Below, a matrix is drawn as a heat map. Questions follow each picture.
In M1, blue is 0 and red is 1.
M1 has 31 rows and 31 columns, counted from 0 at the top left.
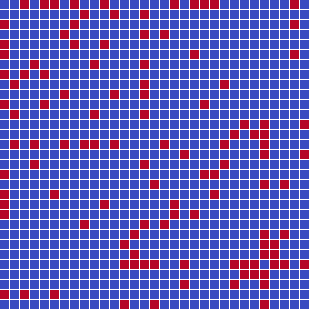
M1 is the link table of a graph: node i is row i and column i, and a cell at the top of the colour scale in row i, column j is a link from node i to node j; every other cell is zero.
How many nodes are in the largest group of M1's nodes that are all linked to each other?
3
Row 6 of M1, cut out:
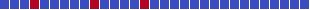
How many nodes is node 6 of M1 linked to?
3
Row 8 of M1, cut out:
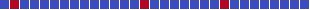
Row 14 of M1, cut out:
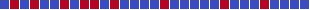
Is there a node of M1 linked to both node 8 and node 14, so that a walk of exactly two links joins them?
yes
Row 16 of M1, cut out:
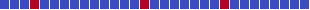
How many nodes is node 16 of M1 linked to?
3
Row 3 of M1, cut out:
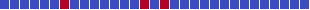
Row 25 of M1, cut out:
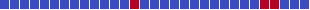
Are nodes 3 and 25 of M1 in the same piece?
yes
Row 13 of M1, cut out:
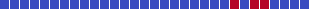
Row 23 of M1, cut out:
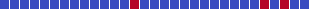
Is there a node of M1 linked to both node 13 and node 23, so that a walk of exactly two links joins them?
yes
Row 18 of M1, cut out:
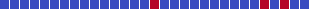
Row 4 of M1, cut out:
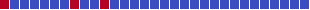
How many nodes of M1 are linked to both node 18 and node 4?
0
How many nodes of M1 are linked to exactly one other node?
0
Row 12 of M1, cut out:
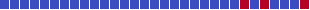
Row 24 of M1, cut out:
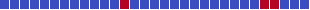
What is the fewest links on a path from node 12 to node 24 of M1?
1
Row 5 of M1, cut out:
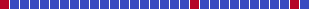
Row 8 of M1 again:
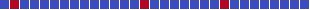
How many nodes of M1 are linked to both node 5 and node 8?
0
